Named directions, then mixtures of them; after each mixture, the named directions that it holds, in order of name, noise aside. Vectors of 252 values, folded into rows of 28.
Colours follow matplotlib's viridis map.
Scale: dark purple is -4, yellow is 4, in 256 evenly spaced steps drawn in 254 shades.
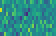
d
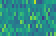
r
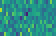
d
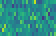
r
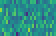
d, r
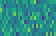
d, r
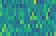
r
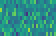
d, r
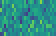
d, r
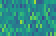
r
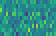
d, r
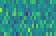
d, r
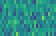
d, r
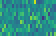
r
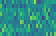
r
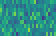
d, r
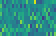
r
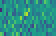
d
